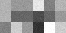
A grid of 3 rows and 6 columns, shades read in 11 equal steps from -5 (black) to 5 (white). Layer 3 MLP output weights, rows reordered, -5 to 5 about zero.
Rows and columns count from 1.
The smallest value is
-3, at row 3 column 4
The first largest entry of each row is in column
4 1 5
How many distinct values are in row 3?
5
